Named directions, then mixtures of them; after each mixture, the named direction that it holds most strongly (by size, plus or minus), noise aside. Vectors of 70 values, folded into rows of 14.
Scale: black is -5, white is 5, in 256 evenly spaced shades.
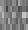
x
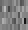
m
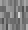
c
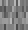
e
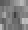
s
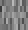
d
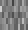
d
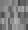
c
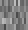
e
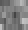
s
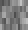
s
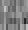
m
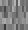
e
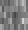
s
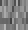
e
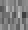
x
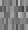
c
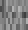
x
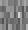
c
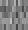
e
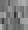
s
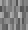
c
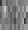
m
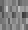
x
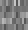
e
